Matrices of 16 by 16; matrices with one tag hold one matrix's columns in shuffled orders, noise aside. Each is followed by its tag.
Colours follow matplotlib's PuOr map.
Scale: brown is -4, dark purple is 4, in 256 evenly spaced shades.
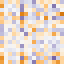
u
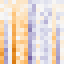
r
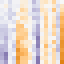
r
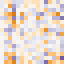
u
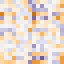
u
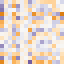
u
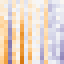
r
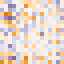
u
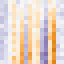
r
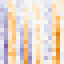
r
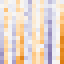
r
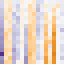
r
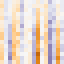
r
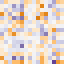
u
